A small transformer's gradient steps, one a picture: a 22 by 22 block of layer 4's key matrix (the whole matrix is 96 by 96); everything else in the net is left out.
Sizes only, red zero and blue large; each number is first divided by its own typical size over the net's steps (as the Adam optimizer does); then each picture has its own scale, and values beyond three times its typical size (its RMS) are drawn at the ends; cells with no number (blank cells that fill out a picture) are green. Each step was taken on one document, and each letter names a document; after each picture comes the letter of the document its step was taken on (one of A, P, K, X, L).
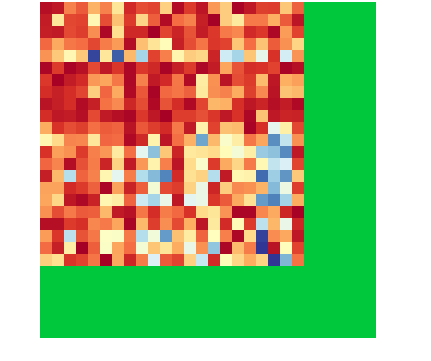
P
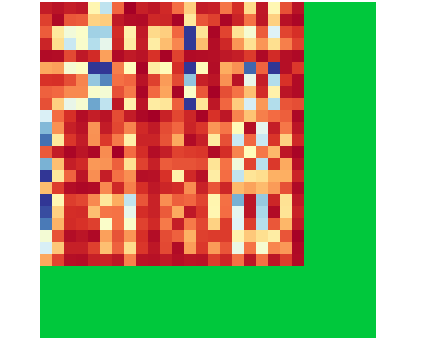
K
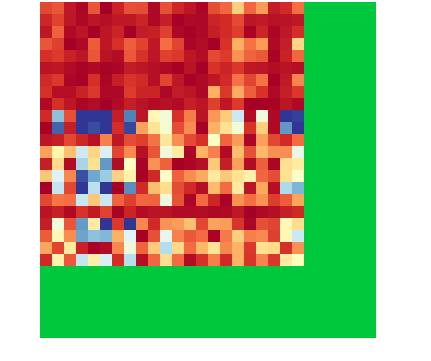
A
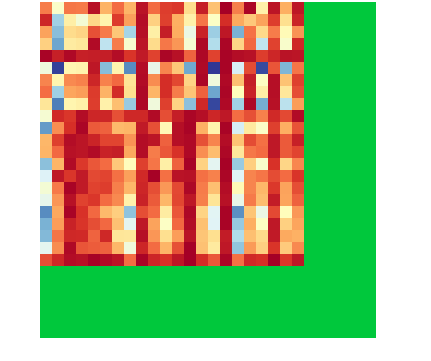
K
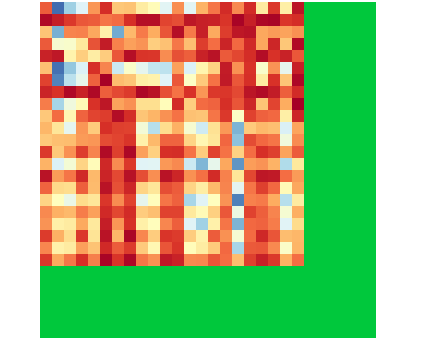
K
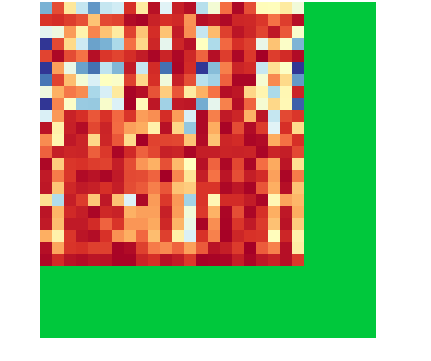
K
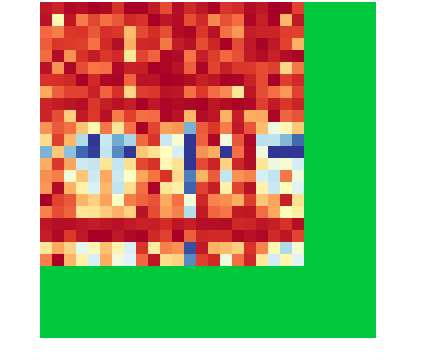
P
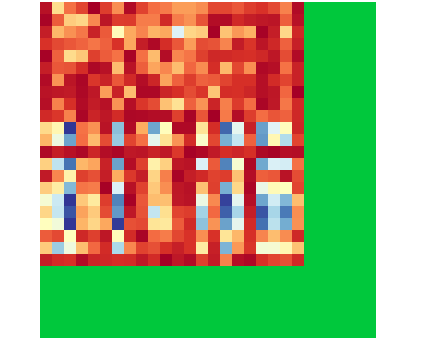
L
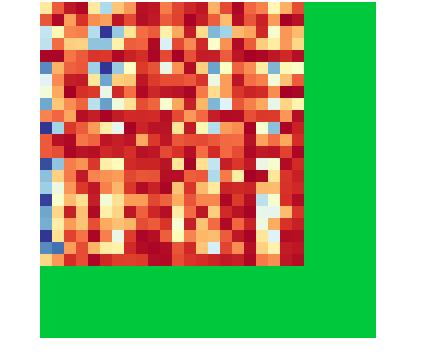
K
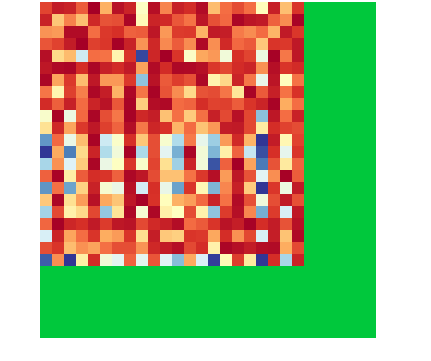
P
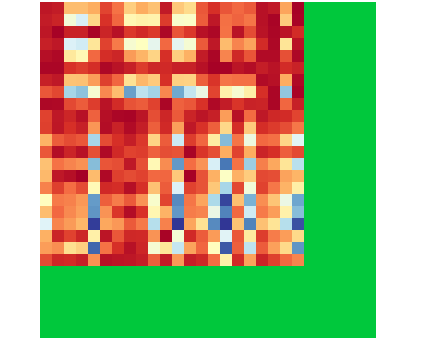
L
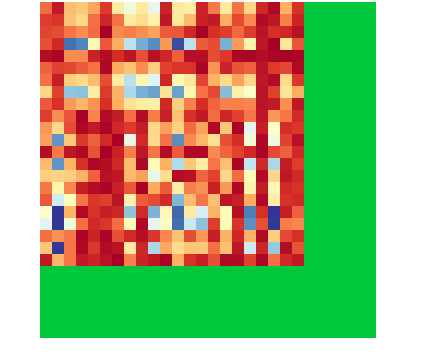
L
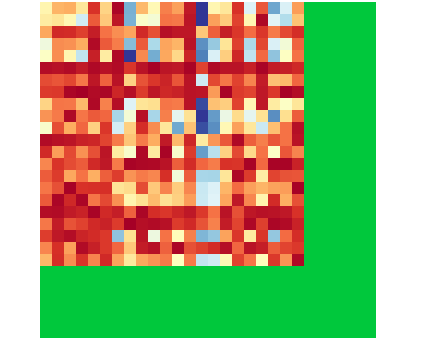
A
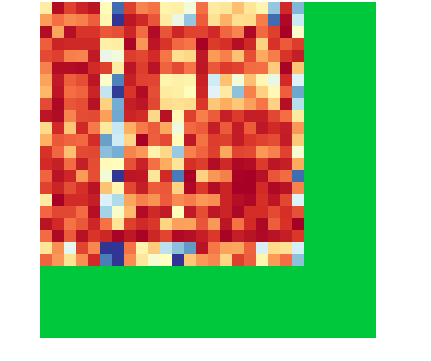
P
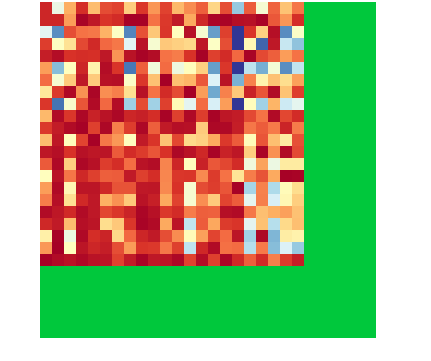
K
